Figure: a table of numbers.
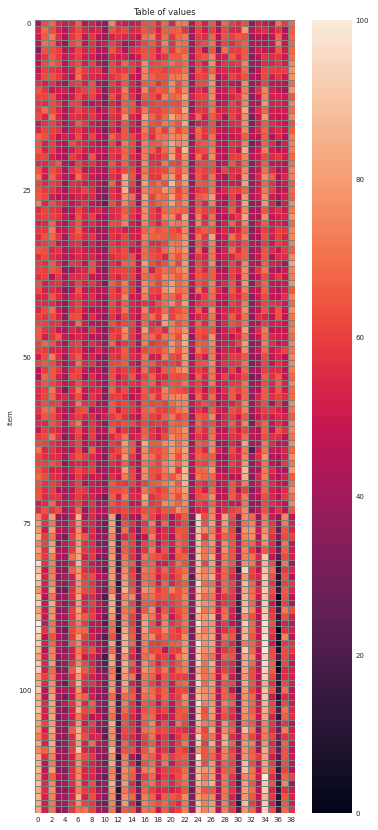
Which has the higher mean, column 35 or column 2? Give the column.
2
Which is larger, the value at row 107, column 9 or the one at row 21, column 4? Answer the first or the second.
the first
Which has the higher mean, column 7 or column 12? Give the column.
7
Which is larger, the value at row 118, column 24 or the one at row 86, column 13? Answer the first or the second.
the first
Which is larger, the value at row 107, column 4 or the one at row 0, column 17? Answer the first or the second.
the second
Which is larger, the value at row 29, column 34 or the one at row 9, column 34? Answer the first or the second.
the first
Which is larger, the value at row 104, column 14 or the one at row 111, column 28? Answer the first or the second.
the second
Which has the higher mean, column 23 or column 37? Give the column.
37
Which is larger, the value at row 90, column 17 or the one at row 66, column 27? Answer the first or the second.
the first
